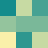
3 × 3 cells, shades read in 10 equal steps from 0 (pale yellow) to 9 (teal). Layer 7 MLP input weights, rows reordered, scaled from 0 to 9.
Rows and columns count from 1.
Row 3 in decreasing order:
8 2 0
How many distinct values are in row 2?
2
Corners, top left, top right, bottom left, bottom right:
9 7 0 2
